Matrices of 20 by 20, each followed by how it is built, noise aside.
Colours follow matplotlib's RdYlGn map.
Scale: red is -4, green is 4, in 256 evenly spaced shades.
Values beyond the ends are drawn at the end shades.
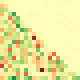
lower triangular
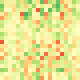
low rank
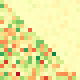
lower triangular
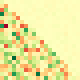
lower triangular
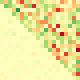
upper triangular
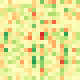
low rank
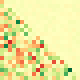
lower triangular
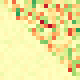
upper triangular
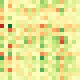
low rank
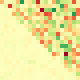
upper triangular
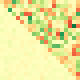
upper triangular
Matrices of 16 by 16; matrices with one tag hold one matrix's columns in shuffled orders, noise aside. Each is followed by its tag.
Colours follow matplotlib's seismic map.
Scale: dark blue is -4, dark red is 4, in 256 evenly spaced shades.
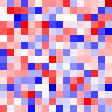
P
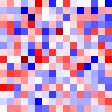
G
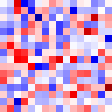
G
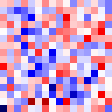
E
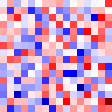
E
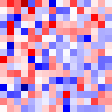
P
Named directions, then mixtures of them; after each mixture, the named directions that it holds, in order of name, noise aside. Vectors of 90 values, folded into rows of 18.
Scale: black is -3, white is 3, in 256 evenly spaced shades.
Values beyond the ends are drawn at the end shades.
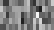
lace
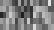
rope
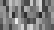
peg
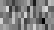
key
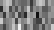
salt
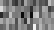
lace, rope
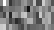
lace, peg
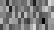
key, lace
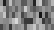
key, lace, peg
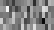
key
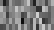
lace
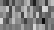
key, lace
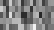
lace, peg, rope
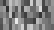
peg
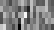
key, lace, salt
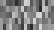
lace, peg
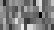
key, peg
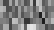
key, peg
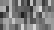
peg, rope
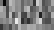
lace, peg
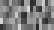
lace, salt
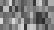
key, peg, salt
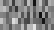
key, peg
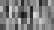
key, lace, rope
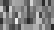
peg, salt
